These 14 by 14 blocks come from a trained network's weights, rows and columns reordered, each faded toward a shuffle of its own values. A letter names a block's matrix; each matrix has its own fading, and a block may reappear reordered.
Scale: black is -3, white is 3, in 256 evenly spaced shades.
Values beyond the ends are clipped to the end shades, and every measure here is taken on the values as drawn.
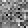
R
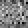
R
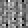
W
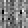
W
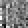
W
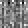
W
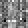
W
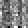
W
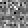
R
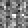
W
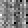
W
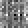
W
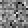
R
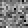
R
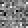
R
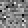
R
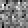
R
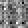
W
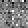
R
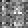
W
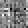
W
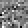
R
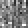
W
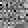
R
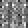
W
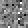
R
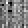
W
